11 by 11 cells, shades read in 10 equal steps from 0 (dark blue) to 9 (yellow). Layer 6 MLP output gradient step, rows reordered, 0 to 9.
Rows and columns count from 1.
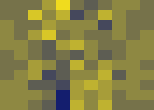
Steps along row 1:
same same up up down down up up same down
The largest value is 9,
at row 1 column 5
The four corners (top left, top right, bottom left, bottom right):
4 4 5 4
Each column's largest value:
5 5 8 8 9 7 7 7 5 5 5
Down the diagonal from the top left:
4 4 4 8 6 3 4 7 5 5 4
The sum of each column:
50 50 54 48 43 57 52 56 49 51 49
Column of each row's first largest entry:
5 3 4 4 6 2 6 8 7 6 6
